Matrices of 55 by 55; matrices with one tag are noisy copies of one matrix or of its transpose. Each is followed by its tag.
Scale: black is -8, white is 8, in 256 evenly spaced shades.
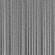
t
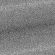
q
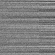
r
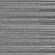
r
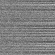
t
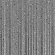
t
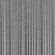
t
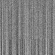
r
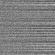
t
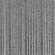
t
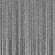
r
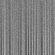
t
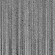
r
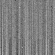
r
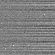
t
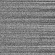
r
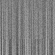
r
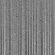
t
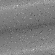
q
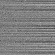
t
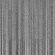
r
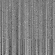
r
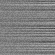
t
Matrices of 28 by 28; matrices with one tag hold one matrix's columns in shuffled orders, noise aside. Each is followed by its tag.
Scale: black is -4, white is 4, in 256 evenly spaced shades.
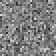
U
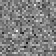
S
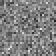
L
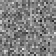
L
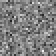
L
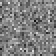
L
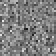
U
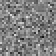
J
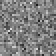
L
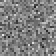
J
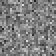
U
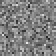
J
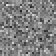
J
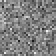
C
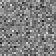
S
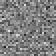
S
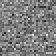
S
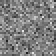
C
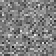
S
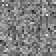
U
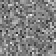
J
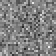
L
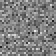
S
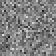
J
